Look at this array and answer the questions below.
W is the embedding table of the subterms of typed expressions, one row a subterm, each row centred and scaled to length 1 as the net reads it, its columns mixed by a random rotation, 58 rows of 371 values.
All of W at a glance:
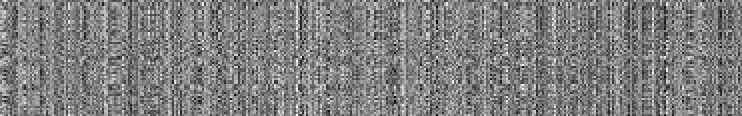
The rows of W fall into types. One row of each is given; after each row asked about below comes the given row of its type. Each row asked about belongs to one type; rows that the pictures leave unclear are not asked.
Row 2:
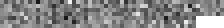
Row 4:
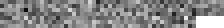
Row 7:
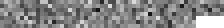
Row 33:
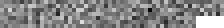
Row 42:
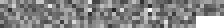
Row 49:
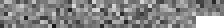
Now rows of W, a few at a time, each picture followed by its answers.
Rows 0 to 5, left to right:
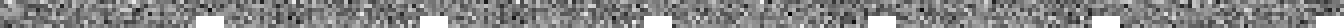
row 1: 2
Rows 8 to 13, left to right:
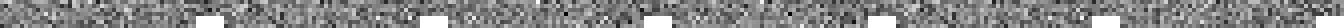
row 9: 4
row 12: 4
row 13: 33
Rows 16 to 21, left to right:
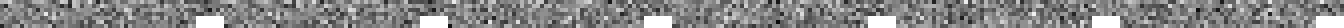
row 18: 49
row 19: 33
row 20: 2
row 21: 7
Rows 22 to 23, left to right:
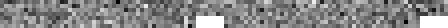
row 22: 4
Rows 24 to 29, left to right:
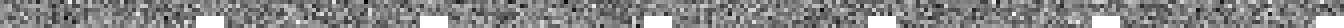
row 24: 2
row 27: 33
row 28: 7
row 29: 7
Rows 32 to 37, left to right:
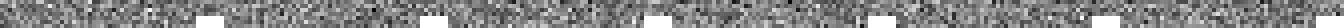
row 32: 42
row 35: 4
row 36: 4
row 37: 33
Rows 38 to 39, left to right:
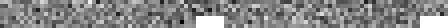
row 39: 33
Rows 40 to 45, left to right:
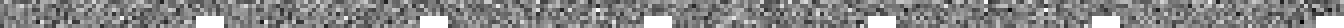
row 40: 49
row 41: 49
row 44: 42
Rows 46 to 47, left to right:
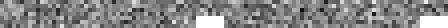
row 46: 7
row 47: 7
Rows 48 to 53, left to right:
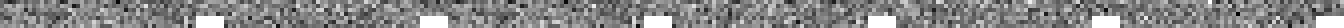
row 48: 4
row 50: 4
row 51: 49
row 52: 7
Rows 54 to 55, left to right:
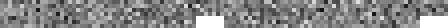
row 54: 2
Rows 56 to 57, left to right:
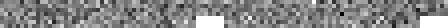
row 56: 7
